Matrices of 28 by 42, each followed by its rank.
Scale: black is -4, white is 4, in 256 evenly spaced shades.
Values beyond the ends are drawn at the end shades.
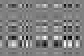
one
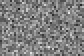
full rank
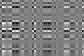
one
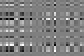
one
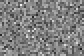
full rank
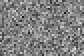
full rank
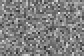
full rank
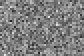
full rank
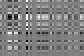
one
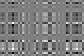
one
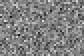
full rank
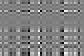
one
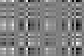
one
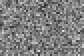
full rank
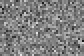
full rank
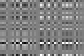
one
